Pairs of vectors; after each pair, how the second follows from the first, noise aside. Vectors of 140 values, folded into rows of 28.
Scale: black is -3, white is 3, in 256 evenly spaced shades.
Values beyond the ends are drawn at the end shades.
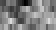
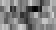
wrapped around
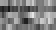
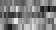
wrapped around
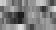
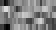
wrapped around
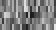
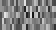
sign-scrambled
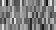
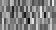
wrapped around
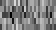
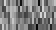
wrapped around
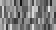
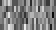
wrapped around
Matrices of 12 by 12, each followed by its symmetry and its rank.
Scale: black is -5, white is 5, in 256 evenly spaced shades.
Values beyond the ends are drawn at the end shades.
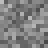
neither, full rank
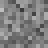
neither, full rank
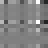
neither, rank one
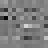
neither, rank two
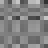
neither, rank one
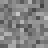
neither, full rank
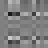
neither, rank one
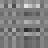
neither, rank one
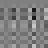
neither, rank one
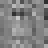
neither, rank two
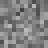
neither, full rank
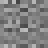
neither, rank two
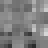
antisymmetric, rank two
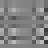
neither, rank one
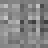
neither, rank two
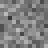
neither, full rank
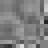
antisymmetric, rank two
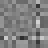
antisymmetric, rank two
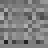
neither, rank two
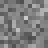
neither, full rank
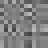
antisymmetric, rank two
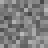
neither, full rank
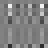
neither, rank one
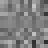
neither, rank two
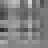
antisymmetric, rank two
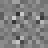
antisymmetric, rank two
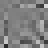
antisymmetric, rank two
